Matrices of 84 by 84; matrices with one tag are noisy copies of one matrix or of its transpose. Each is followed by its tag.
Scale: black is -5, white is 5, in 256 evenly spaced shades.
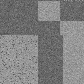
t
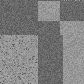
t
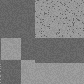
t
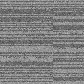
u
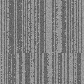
u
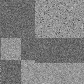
t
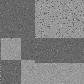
t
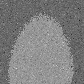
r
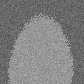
r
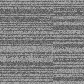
u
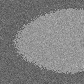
r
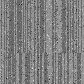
u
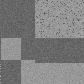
t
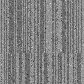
u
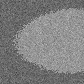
r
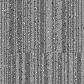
u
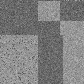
t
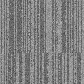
u
